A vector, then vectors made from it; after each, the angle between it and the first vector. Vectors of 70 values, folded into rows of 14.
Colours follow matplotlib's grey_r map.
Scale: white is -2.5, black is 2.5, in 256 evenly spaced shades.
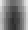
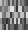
orthogonal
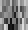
partly aligned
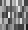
orthogonal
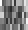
partly aligned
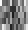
partly aligned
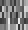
orthogonal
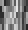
partly opposed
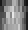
nearly opposite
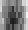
nearly parallel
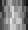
nearly opposite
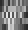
partly opposed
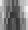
nearly parallel
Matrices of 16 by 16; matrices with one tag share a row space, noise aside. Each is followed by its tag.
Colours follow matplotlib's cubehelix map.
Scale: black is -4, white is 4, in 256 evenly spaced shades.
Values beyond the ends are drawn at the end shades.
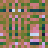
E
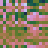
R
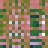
E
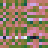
R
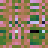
E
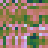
R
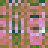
E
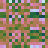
E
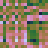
R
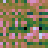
R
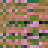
R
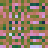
E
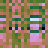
E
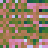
R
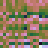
R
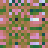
E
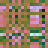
E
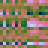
R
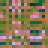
E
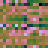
R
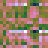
R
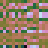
R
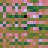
R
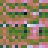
R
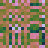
E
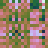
E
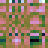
E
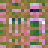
E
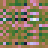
R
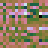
R
